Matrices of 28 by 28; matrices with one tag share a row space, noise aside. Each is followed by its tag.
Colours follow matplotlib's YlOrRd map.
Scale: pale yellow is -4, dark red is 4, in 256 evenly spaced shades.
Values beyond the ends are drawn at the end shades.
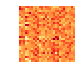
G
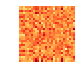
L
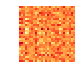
G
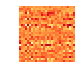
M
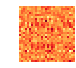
M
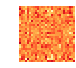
M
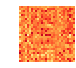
M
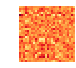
G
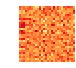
L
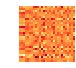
L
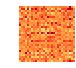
M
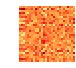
L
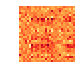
M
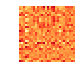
G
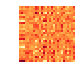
L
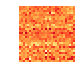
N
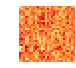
G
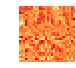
G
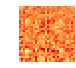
G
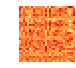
N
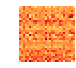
N
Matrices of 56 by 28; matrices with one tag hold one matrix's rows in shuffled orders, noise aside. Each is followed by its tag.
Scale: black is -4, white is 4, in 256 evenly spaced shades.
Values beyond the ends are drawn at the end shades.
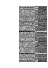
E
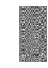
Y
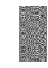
Y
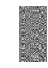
Y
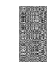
Y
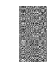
Y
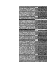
E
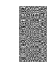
Y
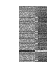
E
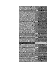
E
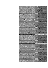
E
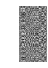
Y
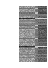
E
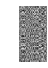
Y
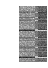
E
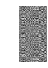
Y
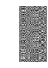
Y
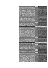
E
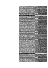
E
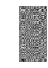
Y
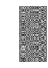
Y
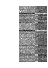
E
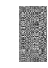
Y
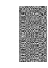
Y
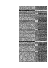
E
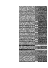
E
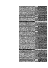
E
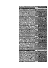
E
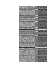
E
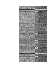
E
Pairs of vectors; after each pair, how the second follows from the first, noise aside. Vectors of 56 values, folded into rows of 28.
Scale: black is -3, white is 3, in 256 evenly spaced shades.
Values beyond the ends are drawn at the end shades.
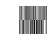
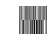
copied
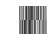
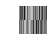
negated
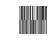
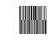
negated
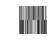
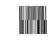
copied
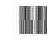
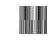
copied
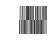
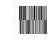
negated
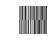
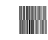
negated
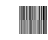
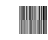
copied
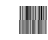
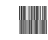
negated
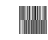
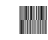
negated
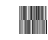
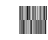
negated
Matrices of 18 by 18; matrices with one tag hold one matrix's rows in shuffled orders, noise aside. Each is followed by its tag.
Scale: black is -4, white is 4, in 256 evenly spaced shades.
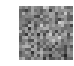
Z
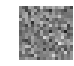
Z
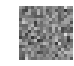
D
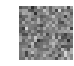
D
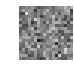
D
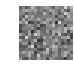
D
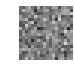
D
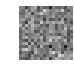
Z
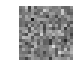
Z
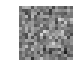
Z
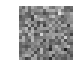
Z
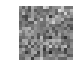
Z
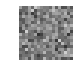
D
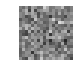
Z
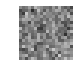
D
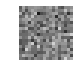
D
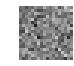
D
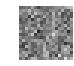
D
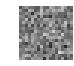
Z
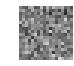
Z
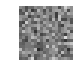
D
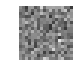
Z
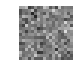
D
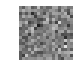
D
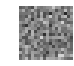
Z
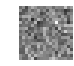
D
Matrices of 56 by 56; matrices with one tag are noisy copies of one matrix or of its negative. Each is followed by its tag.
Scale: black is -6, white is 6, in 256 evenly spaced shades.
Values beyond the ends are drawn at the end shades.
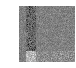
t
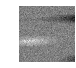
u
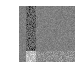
t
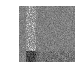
t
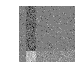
t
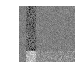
t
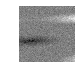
u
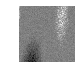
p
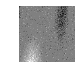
p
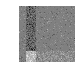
t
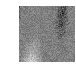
p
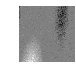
p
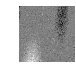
p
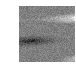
u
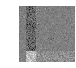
t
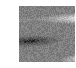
u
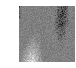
p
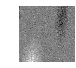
p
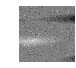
u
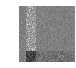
t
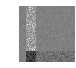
t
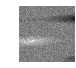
u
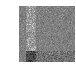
t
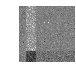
t
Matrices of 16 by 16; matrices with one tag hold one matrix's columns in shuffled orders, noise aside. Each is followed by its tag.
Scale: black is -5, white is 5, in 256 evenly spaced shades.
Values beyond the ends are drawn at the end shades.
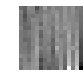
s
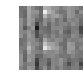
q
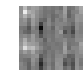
q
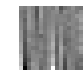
s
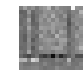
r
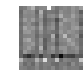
r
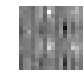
q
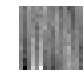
s
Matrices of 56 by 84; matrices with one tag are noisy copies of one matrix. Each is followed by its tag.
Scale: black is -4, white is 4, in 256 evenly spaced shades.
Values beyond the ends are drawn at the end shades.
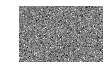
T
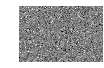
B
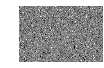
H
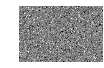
B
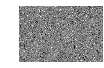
H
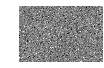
T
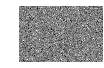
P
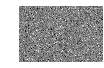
P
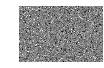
B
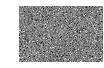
T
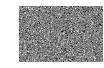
B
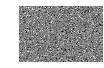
B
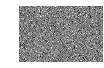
H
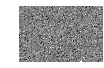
T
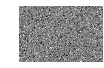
T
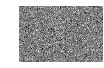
P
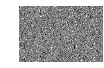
H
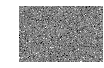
T
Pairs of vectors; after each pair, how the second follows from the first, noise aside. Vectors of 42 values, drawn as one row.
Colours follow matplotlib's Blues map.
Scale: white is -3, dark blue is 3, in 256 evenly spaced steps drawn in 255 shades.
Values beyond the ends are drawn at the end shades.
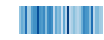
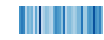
wrapped around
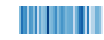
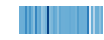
partly zeroed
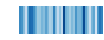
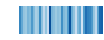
wrapped around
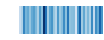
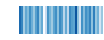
negated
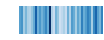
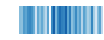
negated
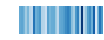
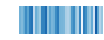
negated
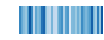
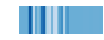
partly zeroed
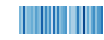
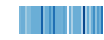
partly zeroed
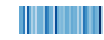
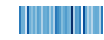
wrapped around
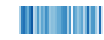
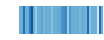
partly zeroed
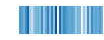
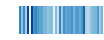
wrapped around
